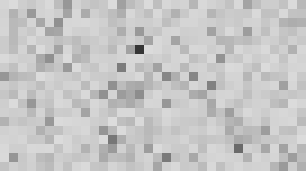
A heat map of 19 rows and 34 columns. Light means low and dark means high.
Grain: fine. Histogram: skewed, a long tail of high values. Average level on the scale: 20%. Mirror symmetry: none. Odd rows or columns: none. Seam: none. Slope: none.
